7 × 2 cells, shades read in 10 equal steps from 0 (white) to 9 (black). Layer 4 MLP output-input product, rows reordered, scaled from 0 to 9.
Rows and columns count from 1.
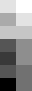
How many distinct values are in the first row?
2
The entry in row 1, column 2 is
0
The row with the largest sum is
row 7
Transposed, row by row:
1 3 2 6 7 6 9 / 0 1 2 4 4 5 5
